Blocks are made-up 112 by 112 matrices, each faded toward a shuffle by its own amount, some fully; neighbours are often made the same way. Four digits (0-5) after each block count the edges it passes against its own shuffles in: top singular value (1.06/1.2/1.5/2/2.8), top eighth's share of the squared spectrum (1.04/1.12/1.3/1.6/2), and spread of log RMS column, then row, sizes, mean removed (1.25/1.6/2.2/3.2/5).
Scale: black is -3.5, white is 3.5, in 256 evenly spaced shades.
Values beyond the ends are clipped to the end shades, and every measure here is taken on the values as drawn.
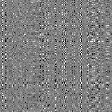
5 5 4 3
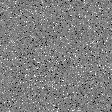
0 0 0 0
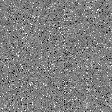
3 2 2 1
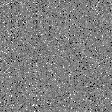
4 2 1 0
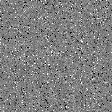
3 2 1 0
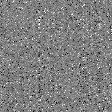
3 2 1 0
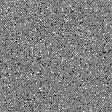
3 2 1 0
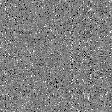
4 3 2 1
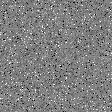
0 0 0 0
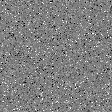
2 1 0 0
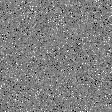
1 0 0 0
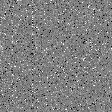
3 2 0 0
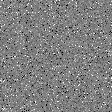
1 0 0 0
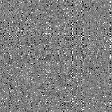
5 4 3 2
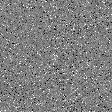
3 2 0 0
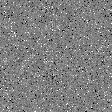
2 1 0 0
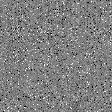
3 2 1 0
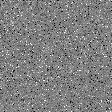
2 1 0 0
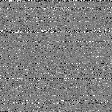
3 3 0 4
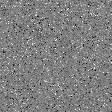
0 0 0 0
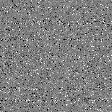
2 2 0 2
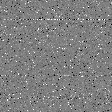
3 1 0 1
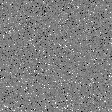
0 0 0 0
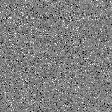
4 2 1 1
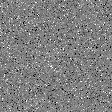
0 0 0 0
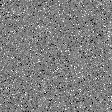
0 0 0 0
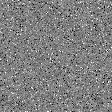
1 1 0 0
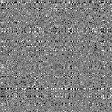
5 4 3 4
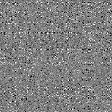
4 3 2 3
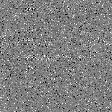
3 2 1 1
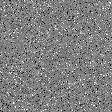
1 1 0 0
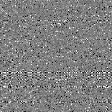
4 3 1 3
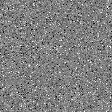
3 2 1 1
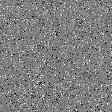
3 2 0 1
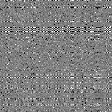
5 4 2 4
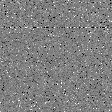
3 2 0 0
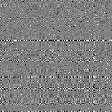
5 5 2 4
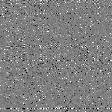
4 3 1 2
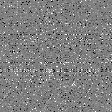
4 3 1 2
